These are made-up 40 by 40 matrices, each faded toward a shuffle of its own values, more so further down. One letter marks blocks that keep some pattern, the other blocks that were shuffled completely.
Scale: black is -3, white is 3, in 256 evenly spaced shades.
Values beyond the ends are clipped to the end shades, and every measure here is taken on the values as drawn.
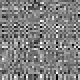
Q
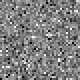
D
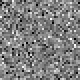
D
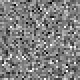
D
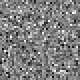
D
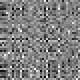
Q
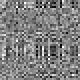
Q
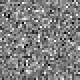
D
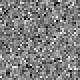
D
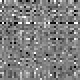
Q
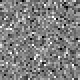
D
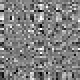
Q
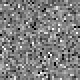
D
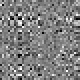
Q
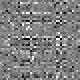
Q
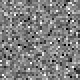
D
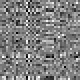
Q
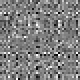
Q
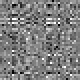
Q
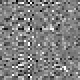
Q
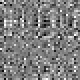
Q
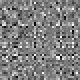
Q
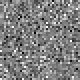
D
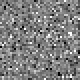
D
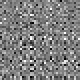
Q
